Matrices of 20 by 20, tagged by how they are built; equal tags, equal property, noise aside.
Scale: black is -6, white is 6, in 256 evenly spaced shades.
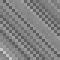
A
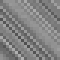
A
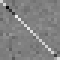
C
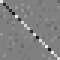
C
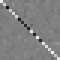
C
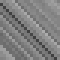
A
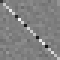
C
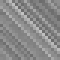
A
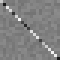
C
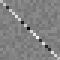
C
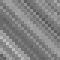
A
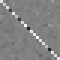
C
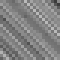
A
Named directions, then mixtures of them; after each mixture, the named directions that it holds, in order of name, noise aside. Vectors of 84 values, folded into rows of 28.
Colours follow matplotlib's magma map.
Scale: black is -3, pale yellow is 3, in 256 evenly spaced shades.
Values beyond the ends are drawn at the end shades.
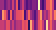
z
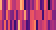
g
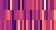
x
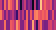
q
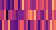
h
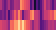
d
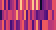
q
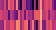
q, z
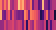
g, x, z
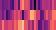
d, h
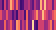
q, x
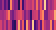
x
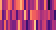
g, z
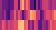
d, h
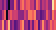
h, q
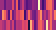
z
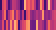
g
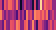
q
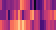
d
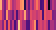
g
